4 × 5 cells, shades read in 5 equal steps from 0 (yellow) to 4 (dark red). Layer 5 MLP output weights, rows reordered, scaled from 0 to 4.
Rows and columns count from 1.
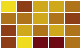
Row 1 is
0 3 1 1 2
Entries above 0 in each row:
4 5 5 4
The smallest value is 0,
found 2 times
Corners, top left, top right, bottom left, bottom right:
0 2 3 2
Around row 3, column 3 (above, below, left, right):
1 4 1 1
